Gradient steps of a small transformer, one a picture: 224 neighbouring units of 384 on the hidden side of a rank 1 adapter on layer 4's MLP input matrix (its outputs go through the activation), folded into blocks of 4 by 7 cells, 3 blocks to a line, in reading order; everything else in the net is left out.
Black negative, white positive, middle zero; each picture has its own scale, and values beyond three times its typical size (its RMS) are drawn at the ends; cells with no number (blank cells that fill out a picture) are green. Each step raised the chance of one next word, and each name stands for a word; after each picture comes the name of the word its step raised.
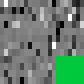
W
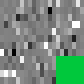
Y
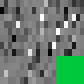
Y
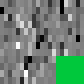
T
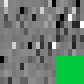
W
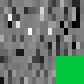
W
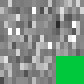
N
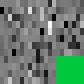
Y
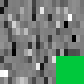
Y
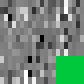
T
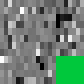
N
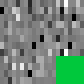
T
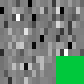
T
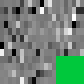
N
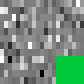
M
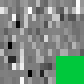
M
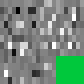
N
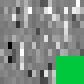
M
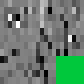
Y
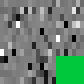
Y
